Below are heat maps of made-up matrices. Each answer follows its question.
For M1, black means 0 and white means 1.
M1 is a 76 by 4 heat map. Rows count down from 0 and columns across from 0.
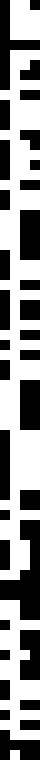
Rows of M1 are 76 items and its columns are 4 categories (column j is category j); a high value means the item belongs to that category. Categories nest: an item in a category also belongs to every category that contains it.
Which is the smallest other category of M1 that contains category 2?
1
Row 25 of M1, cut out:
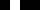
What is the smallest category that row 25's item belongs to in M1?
1
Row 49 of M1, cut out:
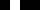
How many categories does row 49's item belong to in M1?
1
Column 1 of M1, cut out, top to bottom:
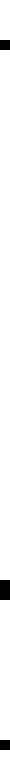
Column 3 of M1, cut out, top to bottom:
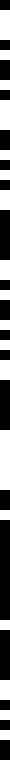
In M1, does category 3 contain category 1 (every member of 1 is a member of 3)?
no
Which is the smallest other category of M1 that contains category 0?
1
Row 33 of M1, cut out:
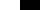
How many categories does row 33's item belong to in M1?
2
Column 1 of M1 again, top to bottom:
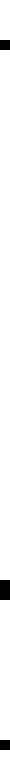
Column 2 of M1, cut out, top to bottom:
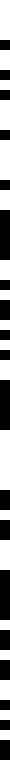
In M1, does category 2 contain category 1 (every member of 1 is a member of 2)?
no
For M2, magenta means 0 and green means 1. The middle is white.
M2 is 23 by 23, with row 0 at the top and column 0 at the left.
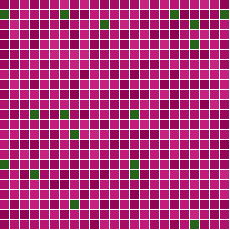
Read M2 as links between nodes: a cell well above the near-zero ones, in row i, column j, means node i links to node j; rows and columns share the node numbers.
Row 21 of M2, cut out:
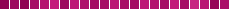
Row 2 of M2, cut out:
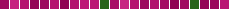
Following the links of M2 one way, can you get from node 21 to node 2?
no
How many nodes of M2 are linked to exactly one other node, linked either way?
3
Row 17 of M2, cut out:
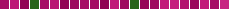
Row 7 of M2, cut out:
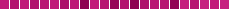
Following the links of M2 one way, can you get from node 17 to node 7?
yes
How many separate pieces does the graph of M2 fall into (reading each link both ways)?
9
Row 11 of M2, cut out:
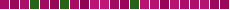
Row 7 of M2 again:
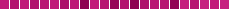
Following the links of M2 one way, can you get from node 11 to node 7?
yes
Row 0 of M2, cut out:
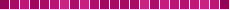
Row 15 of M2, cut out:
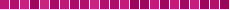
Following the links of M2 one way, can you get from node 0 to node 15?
no
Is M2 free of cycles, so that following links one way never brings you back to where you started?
yes
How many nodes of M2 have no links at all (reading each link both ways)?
8
